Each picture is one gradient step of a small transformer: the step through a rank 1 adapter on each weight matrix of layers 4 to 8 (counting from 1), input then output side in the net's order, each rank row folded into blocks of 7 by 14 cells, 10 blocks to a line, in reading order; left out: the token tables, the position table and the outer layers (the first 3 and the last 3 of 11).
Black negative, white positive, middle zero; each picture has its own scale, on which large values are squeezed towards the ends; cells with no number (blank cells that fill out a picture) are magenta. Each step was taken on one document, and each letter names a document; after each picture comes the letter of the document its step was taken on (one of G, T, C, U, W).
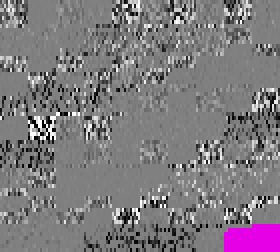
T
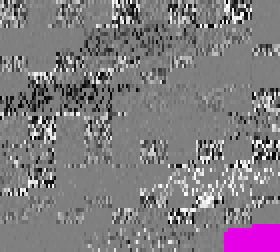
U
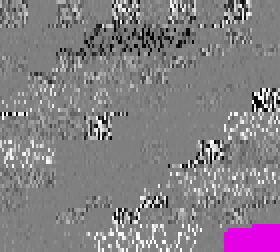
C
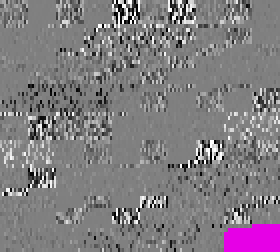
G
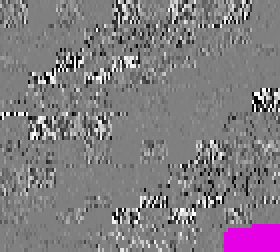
C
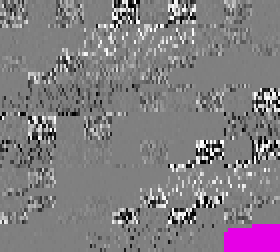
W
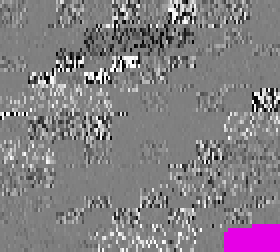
C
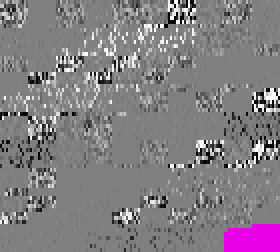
W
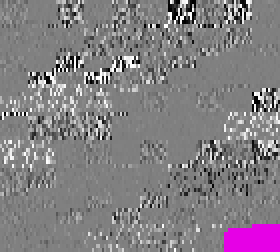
C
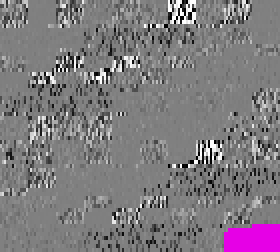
G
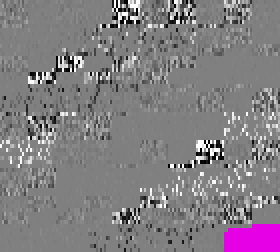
W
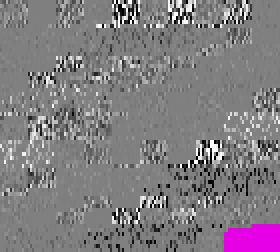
G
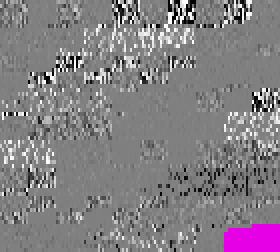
C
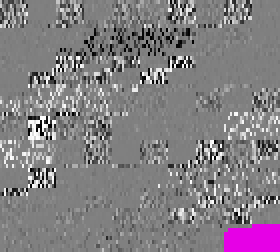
G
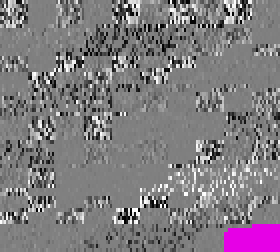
T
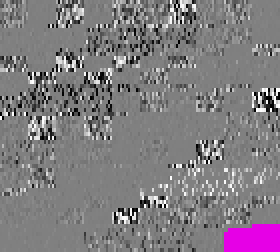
U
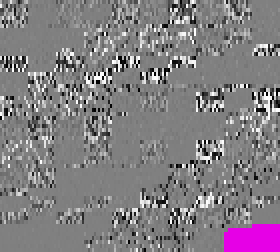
U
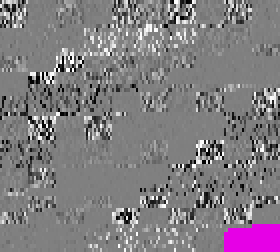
W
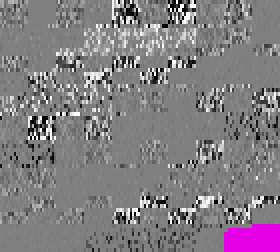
U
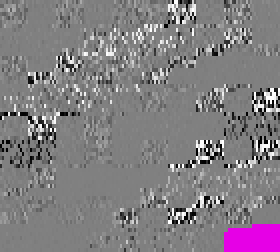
W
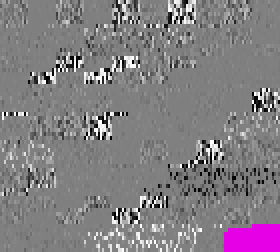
C
